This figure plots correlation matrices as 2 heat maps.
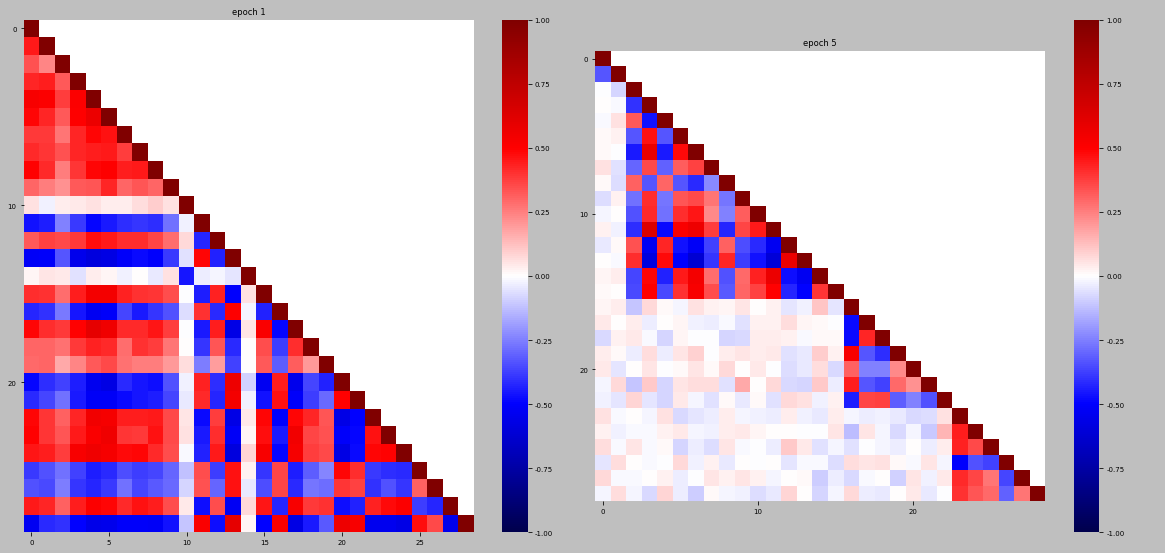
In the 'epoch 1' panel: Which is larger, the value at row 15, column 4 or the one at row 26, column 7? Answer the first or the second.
the first
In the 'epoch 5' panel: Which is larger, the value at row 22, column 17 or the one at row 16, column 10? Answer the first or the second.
the first
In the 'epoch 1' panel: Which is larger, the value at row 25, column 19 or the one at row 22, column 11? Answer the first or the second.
the first
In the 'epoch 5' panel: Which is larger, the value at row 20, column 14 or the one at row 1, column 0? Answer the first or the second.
the first
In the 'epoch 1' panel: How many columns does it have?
29
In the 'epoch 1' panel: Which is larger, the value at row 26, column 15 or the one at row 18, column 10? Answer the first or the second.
the second
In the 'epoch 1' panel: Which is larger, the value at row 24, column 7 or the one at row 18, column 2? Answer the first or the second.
the first
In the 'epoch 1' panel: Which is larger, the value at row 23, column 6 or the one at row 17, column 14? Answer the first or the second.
the first
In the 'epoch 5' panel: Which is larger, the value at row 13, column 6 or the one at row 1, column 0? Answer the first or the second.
the second
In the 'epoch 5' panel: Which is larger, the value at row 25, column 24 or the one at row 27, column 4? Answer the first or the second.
the first
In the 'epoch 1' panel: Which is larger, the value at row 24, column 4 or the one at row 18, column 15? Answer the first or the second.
the first
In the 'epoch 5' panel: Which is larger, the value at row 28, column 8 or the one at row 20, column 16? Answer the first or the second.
the second
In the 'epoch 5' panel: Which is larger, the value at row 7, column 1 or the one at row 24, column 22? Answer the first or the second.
the second
